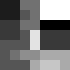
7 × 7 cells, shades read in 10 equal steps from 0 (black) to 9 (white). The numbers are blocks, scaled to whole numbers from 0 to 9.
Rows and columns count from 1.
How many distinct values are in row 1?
3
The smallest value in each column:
1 1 3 4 0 0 0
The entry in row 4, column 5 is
2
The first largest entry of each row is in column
5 5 3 4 4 5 5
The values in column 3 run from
3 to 5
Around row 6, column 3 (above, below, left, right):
3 3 4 5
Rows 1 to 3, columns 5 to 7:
9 9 9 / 9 9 9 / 0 0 0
